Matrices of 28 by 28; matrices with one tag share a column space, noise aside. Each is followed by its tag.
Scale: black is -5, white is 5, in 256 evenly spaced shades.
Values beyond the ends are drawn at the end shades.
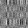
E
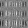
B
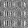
B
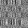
E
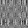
E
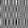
E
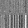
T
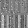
T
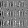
B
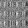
B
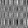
E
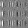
B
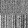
T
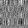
E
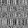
E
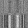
T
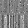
T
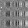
B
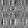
E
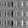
B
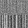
T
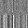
T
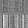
T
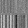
T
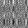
E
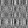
E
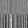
T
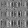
B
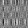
E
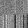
T
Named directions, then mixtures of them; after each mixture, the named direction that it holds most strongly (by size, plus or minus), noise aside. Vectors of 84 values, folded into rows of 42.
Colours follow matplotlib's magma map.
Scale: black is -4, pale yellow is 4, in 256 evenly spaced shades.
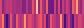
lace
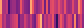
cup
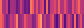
cup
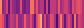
cup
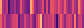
cup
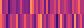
cup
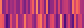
lace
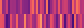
lace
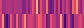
lace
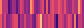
cup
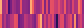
cup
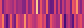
lace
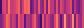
cup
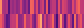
cup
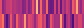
lace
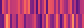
lace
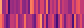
cup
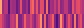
cup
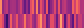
lace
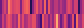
cup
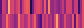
cup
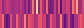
lace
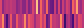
lace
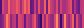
cup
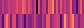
lace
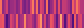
lace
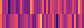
cup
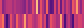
lace
